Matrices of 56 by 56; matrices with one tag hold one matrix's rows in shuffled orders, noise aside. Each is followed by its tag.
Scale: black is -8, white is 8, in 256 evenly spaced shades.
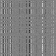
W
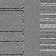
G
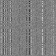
W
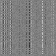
W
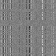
W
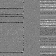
G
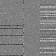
G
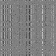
W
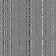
W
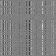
W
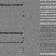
G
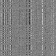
W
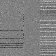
G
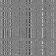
W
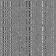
W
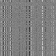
W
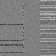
G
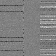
G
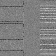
G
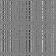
W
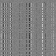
W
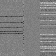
G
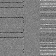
G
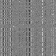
W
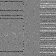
G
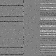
G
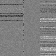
G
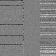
G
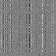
W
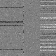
G
